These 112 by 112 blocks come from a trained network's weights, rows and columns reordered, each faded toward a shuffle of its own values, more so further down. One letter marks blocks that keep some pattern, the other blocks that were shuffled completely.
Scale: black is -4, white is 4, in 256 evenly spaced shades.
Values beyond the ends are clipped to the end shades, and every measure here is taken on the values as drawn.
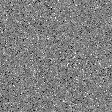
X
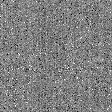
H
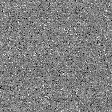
H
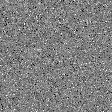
X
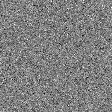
H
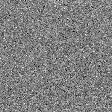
H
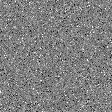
X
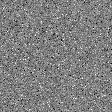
X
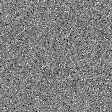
X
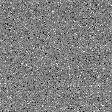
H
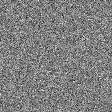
X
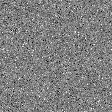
X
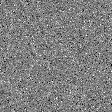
X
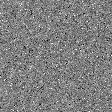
X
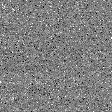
H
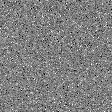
X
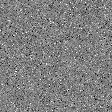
X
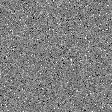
X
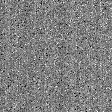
H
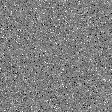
X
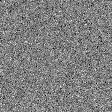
X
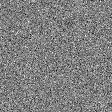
H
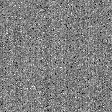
H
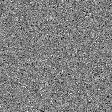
H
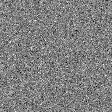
X
